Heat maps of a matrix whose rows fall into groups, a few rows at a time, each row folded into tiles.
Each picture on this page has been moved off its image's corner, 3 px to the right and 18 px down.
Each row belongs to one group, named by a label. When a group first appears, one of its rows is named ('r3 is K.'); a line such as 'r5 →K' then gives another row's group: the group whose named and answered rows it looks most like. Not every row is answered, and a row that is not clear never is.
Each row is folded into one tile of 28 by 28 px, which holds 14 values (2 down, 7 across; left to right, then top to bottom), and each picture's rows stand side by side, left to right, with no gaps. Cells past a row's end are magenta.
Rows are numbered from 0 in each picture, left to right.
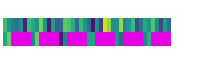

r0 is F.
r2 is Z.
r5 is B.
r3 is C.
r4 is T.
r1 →B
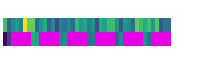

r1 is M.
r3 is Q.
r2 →C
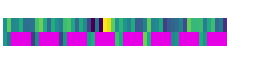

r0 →T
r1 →Z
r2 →Z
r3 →C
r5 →T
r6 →C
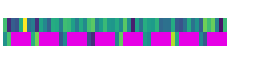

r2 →Z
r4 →B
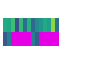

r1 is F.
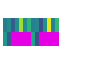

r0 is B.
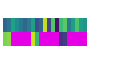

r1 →M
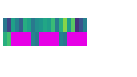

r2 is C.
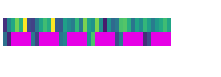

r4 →Z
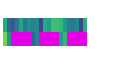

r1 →Q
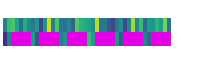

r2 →C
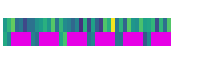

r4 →Q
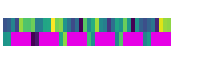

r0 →C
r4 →B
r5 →C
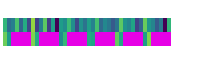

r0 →M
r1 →M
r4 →T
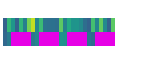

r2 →M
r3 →Q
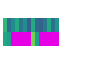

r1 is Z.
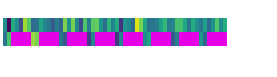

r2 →Q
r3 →Z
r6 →Z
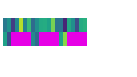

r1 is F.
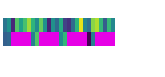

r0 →Q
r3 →Z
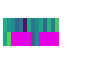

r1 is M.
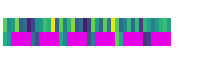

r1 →F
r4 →M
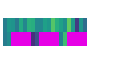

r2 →B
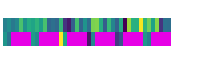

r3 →Z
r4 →Q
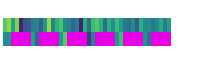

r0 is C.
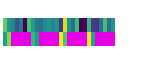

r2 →T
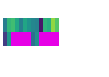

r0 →Z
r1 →Q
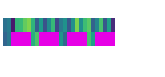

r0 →Q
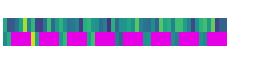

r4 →F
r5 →C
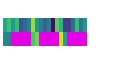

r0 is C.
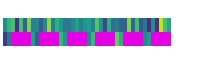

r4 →M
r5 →C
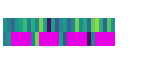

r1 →B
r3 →Z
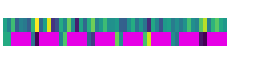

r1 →T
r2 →B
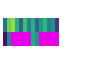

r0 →Z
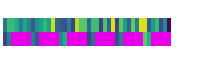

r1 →F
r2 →C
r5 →M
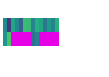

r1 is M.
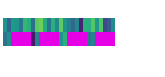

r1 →Z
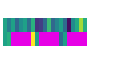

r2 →Q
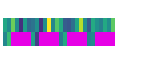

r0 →B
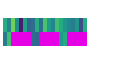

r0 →B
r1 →Q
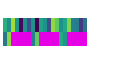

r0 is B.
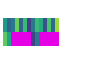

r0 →M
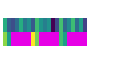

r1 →T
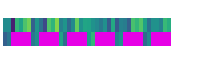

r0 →Q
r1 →C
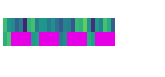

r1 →M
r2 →C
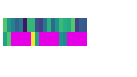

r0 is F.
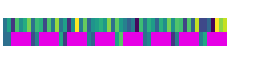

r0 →Q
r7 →C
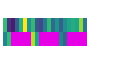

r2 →F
